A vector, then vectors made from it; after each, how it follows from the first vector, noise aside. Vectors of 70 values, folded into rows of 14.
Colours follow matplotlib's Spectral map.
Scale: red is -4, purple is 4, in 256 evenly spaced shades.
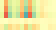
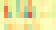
copied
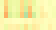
shrunk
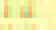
shrunk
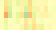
shrunk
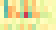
negated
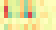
copied
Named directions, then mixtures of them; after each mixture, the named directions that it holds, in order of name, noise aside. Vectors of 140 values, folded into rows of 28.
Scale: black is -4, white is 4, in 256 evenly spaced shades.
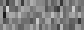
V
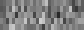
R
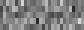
R, V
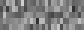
R, V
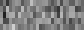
R, V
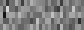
V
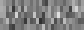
R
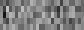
R, V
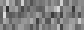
V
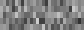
R, V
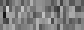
R, V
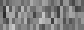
R, V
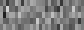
V
